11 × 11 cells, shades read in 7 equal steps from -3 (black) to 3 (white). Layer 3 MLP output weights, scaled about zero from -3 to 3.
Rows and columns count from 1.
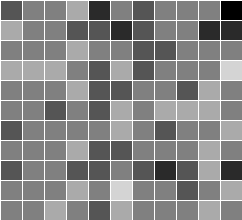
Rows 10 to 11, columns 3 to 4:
0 1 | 1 0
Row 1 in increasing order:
-3 -2 -1 -1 0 0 0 0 0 0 1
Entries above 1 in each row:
0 0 0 1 0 0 0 0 0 1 0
